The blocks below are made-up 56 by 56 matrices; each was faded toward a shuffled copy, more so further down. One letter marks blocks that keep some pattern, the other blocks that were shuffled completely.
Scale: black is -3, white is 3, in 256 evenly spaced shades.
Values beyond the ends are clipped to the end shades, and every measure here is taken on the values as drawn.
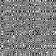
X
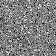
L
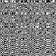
X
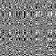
X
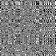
X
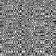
X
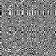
X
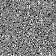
L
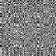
X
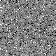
L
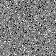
L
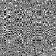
X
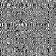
X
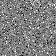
L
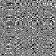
X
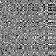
X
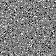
L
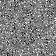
L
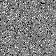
L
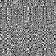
X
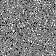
L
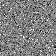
L
